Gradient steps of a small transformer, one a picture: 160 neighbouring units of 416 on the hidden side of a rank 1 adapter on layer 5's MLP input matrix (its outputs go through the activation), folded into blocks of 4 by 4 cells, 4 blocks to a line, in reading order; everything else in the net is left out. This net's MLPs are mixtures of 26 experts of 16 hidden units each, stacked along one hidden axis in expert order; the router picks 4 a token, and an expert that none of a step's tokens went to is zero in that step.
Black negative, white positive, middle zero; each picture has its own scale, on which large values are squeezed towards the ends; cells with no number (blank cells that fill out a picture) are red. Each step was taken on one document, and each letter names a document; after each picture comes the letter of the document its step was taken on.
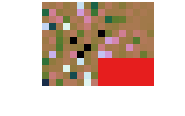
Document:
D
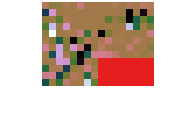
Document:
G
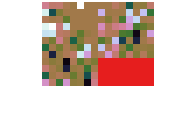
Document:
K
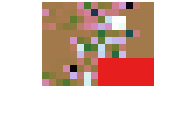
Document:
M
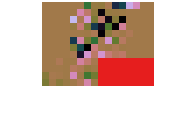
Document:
M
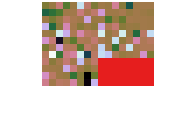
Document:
D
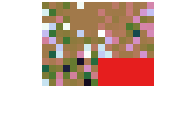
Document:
G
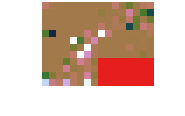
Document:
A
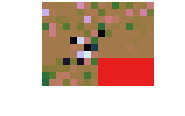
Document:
A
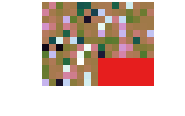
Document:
K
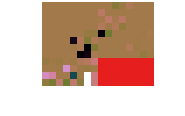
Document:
A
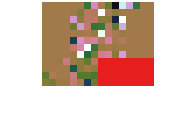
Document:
M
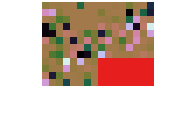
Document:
G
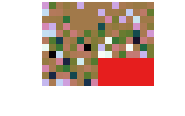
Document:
K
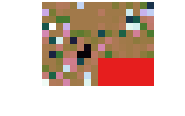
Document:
G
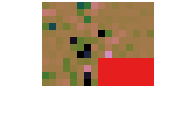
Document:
A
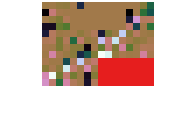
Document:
G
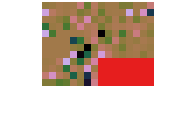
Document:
A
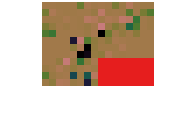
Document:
A
